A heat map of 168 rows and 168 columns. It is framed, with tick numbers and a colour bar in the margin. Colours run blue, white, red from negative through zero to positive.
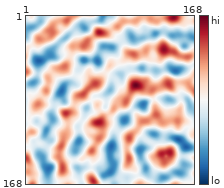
Lone odd cells: none. Average level on the scale: 50%. Grain: smooth. Rings: centred on the bottom right.
